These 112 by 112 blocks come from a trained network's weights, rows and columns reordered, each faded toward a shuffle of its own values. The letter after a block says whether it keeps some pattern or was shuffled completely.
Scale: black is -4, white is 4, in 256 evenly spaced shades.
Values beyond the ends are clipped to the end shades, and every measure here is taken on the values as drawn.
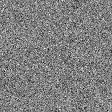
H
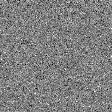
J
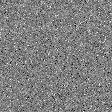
H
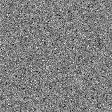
H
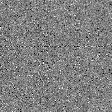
J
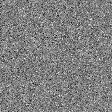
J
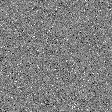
H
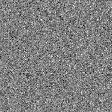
J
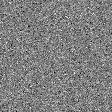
H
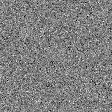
H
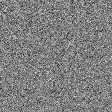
H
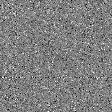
J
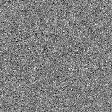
J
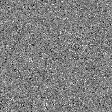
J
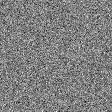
H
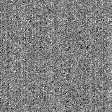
J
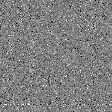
J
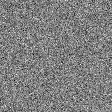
H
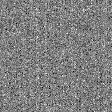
J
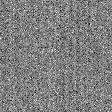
J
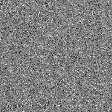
J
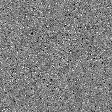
H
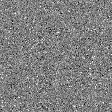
J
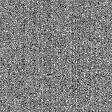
J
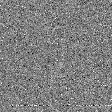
J
